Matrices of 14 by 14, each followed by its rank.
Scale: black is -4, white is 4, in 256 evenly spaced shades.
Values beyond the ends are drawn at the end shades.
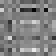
two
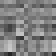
two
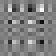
one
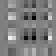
one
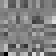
two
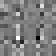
three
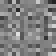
three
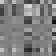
two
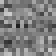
three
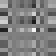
one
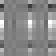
one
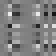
one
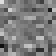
three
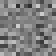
three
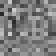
three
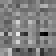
two
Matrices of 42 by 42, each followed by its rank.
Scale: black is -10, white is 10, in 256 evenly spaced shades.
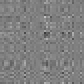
three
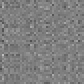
five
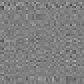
five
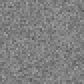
full rank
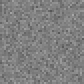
full rank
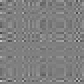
two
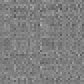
five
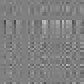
two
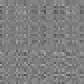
three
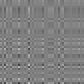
one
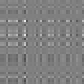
one
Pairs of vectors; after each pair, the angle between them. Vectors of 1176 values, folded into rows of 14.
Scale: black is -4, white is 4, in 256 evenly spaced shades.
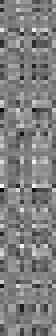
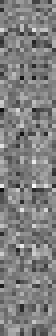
nearly parallel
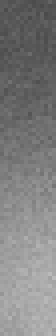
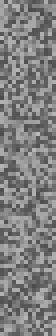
orthogonal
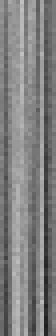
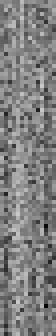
partly aligned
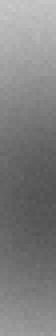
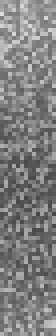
partly aligned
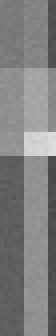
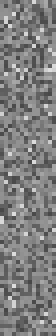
orthogonal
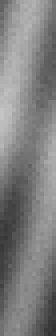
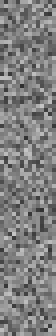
orthogonal
